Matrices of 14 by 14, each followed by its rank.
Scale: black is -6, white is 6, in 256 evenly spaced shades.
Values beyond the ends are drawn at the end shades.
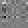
two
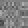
three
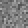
full rank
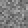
full rank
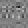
two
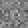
three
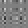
one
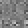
three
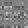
three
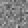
full rank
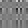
one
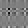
one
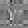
two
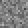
full rank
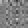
three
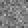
full rank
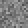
full rank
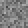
full rank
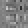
three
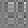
one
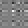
one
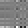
one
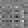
two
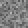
full rank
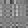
two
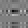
one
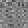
three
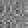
three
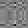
two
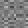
two
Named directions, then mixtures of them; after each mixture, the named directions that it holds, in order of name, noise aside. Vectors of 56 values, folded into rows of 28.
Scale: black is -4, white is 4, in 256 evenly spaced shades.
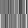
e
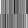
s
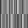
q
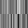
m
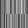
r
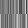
e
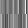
e, q, s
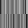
e, m, s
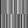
q, r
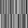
e, m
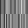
r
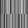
r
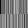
e, r, s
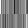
s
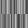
m, r, s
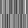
e, q, s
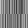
q, r, s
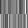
e, q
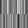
m, q, r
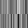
m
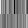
s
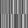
m, q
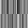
m, q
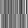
e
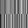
e, m, r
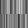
m, r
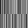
m, r, s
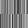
m, r, s
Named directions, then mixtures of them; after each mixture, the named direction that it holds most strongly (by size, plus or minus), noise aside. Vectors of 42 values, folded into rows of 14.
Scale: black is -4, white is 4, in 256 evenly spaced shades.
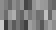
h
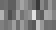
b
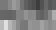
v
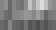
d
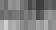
v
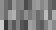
h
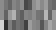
h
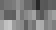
v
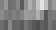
d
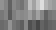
d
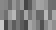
h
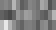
v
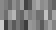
h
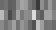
b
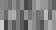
h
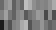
h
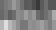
v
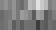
d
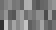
h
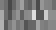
b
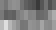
v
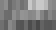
d
